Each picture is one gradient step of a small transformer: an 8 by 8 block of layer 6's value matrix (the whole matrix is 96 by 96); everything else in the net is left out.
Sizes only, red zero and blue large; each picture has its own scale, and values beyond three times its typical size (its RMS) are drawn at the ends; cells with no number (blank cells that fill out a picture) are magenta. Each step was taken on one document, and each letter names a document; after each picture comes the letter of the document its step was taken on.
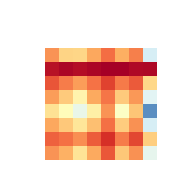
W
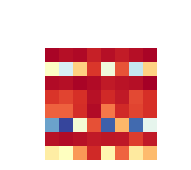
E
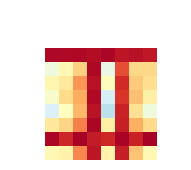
E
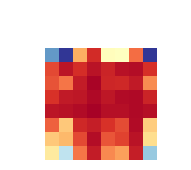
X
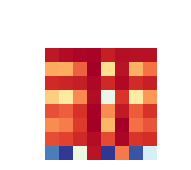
E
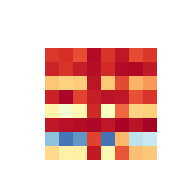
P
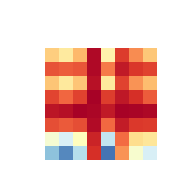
P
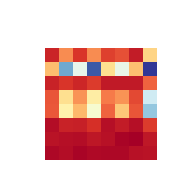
W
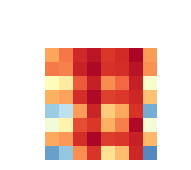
X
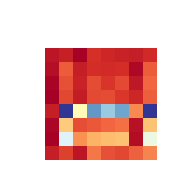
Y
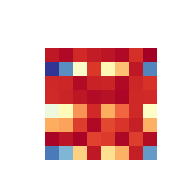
X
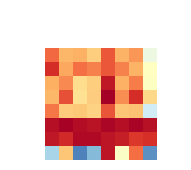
W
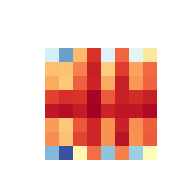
E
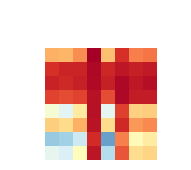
P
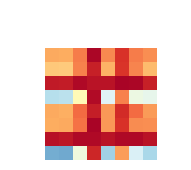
P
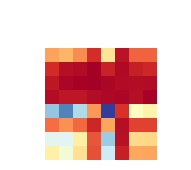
P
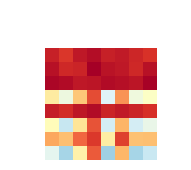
E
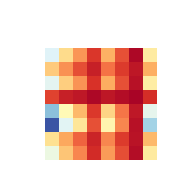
X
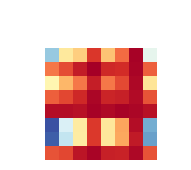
X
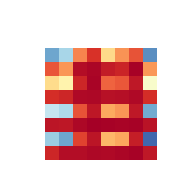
X
